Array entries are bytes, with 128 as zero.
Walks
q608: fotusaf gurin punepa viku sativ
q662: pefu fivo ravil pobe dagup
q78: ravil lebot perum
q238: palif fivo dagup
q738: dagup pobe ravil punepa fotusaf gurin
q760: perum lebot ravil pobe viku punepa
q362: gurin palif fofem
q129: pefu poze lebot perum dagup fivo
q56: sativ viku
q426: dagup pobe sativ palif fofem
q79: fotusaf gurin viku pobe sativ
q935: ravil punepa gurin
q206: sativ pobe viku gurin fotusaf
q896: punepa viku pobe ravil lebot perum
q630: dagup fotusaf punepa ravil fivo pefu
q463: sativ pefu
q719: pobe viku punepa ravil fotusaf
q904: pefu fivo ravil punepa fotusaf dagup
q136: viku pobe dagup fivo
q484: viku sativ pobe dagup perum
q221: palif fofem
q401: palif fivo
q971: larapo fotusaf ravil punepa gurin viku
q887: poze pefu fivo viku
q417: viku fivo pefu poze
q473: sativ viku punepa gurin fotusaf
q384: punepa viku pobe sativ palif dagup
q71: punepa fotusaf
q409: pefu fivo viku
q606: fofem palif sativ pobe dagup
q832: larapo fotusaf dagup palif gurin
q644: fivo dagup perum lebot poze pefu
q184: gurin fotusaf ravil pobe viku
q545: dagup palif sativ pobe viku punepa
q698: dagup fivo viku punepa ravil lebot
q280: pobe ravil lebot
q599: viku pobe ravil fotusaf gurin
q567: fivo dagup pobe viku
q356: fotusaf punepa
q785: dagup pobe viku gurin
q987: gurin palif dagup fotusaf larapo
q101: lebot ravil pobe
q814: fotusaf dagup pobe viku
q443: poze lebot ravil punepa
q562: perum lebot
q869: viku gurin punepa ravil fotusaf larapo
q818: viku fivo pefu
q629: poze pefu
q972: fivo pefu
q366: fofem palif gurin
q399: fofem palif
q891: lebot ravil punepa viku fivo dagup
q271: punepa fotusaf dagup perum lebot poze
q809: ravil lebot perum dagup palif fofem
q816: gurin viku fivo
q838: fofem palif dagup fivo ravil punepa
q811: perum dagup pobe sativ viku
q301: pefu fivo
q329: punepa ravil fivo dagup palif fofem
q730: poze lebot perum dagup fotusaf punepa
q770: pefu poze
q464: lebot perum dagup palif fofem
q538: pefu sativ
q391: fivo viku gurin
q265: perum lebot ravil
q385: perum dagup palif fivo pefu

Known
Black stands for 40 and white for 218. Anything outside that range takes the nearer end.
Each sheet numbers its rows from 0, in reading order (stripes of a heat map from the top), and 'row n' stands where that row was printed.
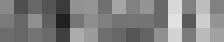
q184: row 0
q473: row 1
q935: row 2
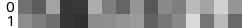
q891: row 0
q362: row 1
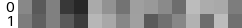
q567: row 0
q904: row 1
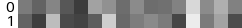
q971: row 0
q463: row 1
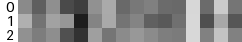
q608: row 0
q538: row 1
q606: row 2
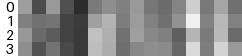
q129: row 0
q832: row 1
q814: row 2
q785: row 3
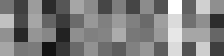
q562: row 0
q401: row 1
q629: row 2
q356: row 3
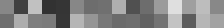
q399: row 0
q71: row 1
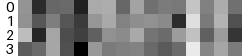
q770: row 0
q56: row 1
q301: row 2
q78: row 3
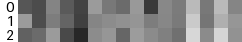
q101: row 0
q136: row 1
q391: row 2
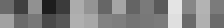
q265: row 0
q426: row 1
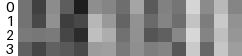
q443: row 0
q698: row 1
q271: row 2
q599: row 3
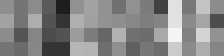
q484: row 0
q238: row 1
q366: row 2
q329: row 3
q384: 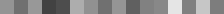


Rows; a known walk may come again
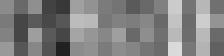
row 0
q464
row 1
q738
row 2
q662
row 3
q730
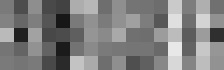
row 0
q630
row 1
q206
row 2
q301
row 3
q473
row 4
q271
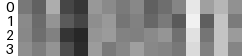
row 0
q644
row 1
q79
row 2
q545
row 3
q606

